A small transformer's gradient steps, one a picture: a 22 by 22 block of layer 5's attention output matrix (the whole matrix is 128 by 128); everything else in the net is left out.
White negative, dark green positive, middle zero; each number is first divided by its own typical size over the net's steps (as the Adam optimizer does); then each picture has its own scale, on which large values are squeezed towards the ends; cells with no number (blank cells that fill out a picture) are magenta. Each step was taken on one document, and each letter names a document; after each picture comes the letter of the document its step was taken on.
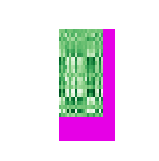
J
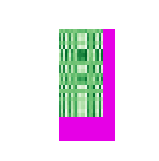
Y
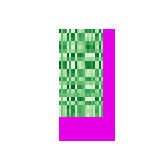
J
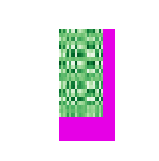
J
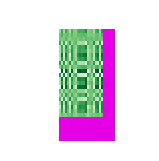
Y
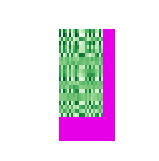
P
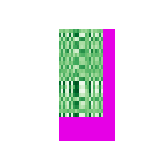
P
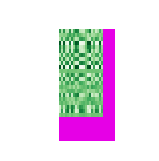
P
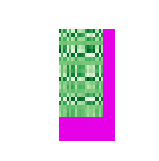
J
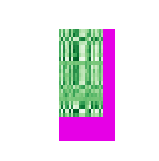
P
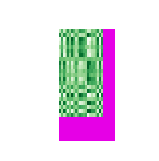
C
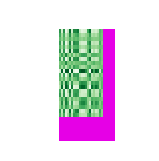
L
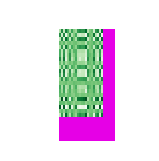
Y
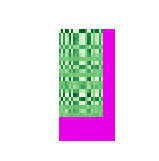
L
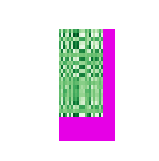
P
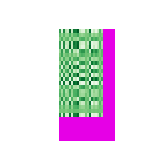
P
